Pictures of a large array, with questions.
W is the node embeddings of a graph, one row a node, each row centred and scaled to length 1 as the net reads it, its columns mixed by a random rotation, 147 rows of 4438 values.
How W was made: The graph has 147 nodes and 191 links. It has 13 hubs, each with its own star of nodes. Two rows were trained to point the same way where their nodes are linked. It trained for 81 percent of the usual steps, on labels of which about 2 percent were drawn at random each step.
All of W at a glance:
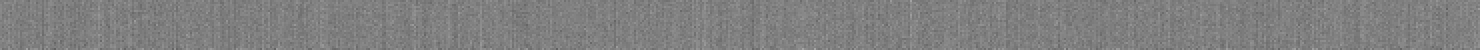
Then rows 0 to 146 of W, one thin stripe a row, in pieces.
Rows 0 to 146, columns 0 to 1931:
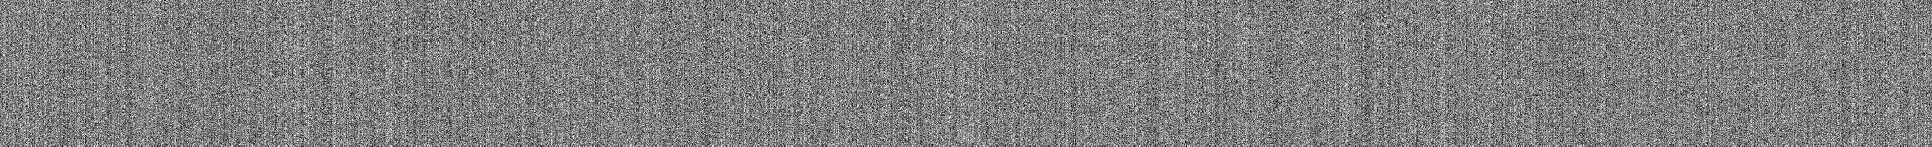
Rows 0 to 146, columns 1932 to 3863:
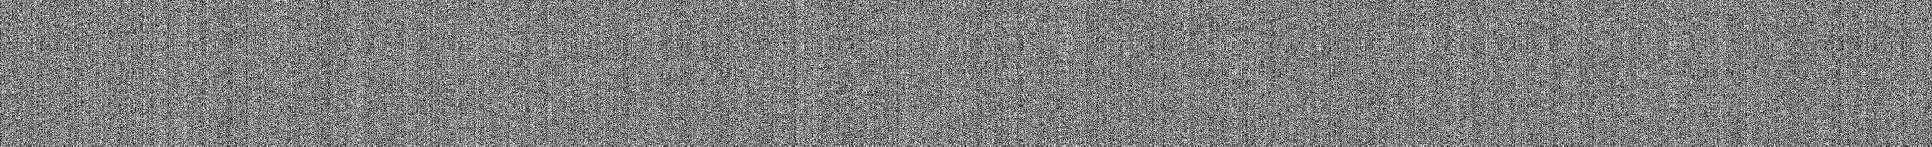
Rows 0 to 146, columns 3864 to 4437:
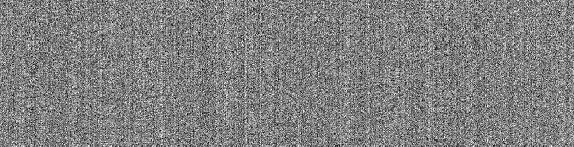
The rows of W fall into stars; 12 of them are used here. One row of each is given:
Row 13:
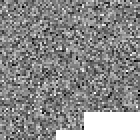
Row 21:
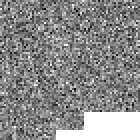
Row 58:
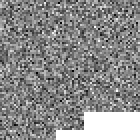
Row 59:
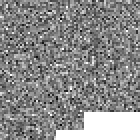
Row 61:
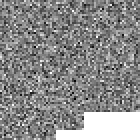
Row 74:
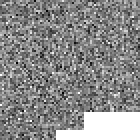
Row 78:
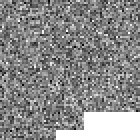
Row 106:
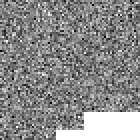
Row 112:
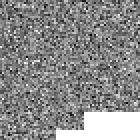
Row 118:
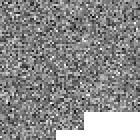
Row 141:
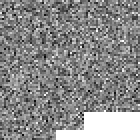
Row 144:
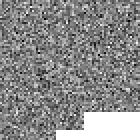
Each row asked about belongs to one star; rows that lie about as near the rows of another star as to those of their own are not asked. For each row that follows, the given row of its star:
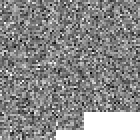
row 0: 59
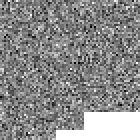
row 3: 21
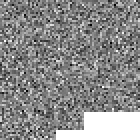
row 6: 74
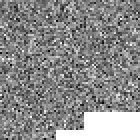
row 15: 112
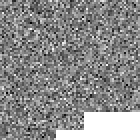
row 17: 61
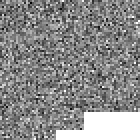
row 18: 74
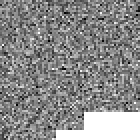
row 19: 112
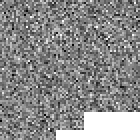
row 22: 58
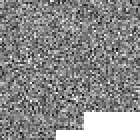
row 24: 78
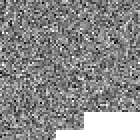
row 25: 141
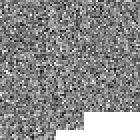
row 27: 59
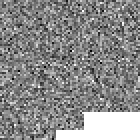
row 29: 59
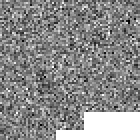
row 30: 58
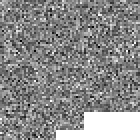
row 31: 61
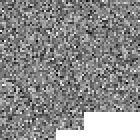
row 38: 74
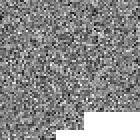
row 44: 78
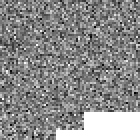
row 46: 59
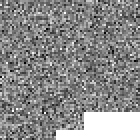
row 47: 13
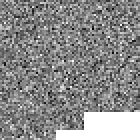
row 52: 58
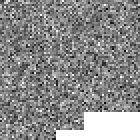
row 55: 118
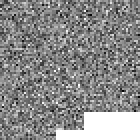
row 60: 144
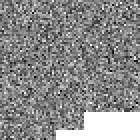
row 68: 13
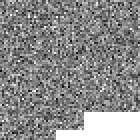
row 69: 141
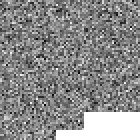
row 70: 141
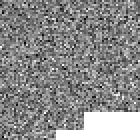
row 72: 112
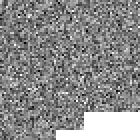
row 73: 141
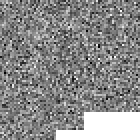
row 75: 78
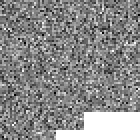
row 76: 112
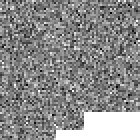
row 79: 21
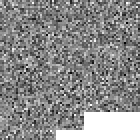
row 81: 144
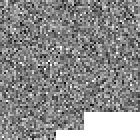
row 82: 59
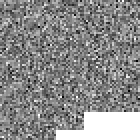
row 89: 78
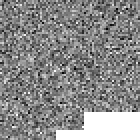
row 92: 144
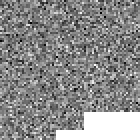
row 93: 59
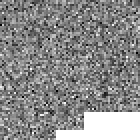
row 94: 61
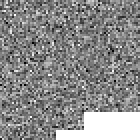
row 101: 13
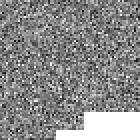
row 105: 78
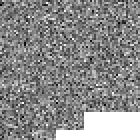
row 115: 112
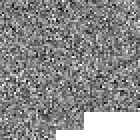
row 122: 74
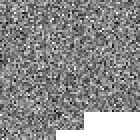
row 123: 58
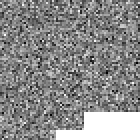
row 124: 112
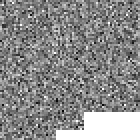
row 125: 58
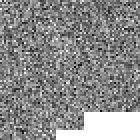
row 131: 21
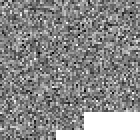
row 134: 144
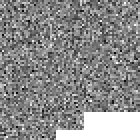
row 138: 61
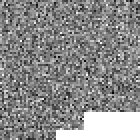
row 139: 106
